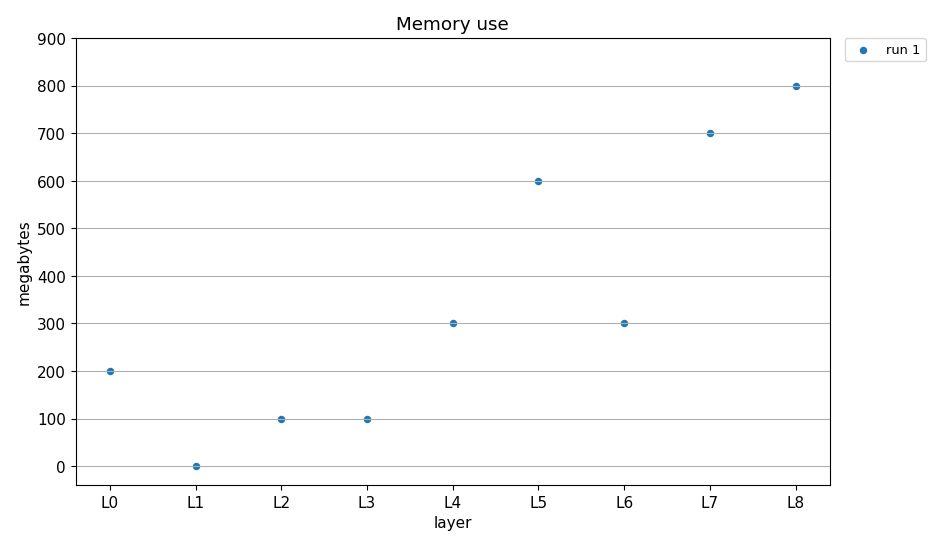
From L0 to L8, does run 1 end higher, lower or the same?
higher
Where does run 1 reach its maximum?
L8
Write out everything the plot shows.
Title: Memory use
x-axis: layer, ticks L0 L1 L2 L3 L4 L5 L6 L7 L8
y-axis: megabytes, ticks 0 100 200 300 400 500 600 700 800 900
Legend: run 1
Values:
run 1: 200 0 100 100 300 600 300 700 800
